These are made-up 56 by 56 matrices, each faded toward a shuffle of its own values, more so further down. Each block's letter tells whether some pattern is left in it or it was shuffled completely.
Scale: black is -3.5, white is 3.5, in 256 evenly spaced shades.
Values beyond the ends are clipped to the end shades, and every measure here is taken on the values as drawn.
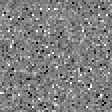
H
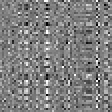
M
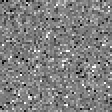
H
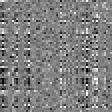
M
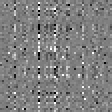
M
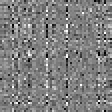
M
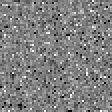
H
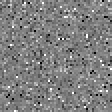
H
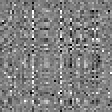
M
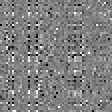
M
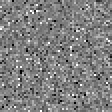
H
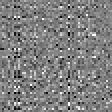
M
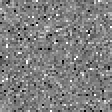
H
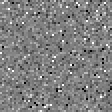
H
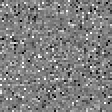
H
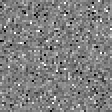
H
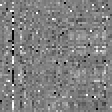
M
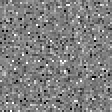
H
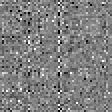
M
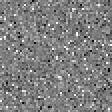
H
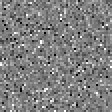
H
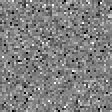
H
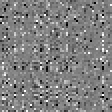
M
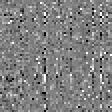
M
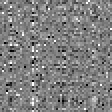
M
